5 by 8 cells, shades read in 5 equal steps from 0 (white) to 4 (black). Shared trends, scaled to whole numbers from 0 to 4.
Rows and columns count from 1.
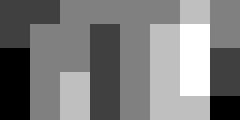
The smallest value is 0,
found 3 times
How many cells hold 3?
9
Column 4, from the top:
2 3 3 3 3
